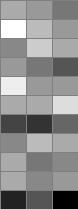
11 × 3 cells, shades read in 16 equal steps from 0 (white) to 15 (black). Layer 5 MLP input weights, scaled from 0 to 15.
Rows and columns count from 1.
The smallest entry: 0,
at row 2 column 1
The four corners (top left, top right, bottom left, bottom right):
5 8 13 15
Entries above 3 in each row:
3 2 2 3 2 2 3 3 3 3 3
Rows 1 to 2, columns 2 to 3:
6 8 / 4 6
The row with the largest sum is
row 11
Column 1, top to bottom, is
5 0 7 6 1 5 11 7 5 5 13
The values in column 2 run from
3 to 12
